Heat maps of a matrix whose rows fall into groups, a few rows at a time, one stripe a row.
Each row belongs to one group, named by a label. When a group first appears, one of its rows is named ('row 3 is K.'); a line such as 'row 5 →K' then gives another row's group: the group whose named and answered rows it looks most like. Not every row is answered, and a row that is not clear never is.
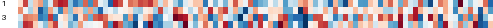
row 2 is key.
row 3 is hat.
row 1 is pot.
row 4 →hat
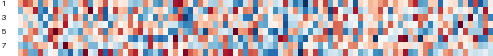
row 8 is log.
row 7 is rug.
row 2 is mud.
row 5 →mud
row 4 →pot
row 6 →hat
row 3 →key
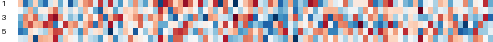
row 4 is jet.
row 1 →log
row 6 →rug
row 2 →rug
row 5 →hat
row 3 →mud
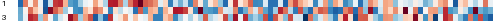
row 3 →jet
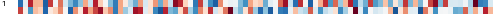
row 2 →log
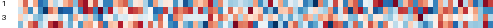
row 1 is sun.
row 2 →log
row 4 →mud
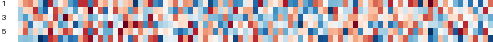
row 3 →rug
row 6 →log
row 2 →mud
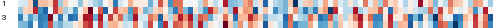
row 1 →rug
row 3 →log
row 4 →log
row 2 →mud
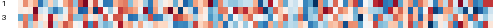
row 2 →jet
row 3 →hat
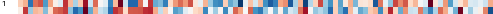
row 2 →pot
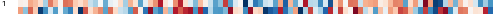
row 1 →rug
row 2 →log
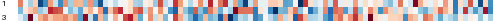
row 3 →rug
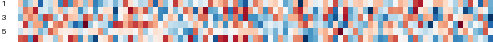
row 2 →jet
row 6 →jet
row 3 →jet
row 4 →pot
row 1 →key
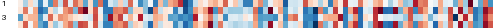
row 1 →key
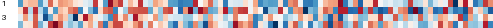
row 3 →pot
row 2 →jet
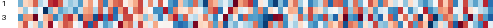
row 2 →log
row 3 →jet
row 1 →mud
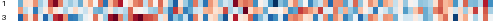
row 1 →mud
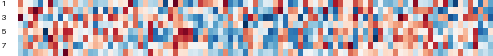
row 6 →hat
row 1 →key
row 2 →jet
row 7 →hat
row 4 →rug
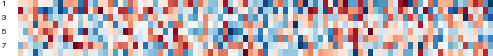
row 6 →rug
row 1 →jet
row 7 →log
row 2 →log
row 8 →key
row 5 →rug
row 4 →rug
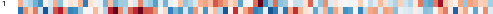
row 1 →key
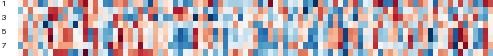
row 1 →sun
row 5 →sun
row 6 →sun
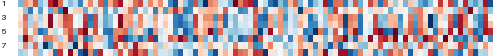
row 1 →mud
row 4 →sun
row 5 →sun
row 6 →hat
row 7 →pot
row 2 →key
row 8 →jet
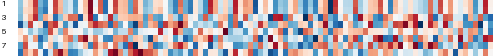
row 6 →sun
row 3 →jet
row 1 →mud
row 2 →mud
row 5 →key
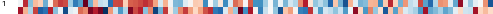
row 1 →pot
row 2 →log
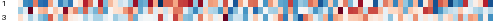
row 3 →key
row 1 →log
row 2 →rug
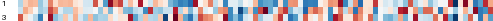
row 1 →sun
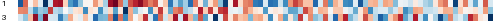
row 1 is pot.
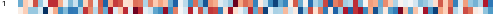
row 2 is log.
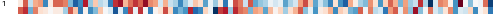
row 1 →pot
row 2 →jet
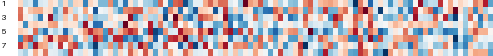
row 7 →jet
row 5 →log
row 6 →hat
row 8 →jet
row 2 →jet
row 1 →key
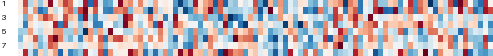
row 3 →rug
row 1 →sun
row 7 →mud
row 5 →mud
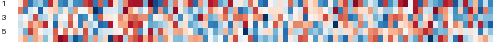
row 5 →rug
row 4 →jet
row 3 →jet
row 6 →pot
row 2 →key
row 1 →log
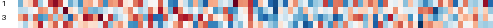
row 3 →log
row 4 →hat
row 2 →rug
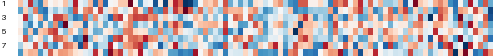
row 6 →pot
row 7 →jet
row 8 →sun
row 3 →pot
